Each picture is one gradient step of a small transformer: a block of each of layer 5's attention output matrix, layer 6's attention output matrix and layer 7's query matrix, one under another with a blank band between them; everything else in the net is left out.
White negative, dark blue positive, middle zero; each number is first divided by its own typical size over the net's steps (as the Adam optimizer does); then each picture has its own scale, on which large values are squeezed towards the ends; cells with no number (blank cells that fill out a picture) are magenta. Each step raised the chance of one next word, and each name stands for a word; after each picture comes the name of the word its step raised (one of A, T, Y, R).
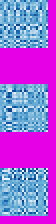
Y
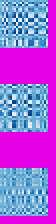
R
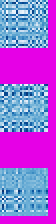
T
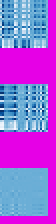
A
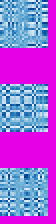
T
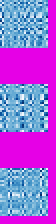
R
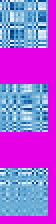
Y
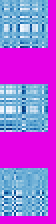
A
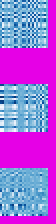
T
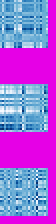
A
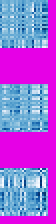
A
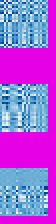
T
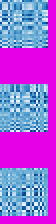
Y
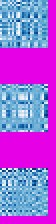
R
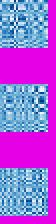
Y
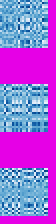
T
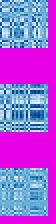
Y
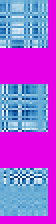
A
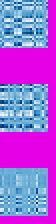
R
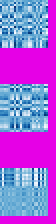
R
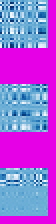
R
